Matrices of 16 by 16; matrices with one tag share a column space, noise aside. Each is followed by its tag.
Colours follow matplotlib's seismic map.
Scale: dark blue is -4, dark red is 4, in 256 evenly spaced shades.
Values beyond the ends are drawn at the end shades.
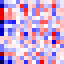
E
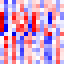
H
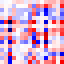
E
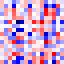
E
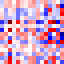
E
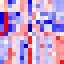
H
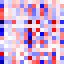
E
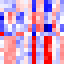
H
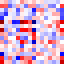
E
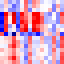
H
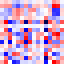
E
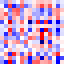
E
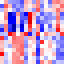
H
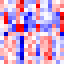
H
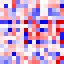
E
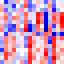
H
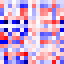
E
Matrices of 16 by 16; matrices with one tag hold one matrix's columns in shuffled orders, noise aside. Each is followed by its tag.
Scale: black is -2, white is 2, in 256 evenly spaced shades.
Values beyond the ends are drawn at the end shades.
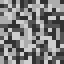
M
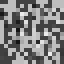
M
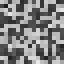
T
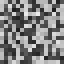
T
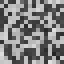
T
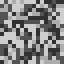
T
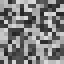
T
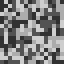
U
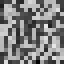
U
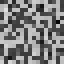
T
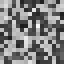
M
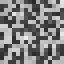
T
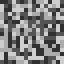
U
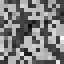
U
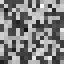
M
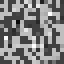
U
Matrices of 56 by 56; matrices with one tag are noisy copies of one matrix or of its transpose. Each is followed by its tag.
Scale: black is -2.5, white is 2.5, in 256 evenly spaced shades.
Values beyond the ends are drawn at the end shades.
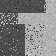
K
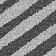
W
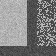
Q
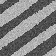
W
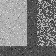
Q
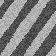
W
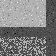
Q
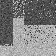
K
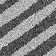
W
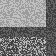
Q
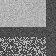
Q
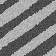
W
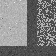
Q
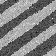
W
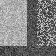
Q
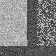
Q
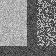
Q
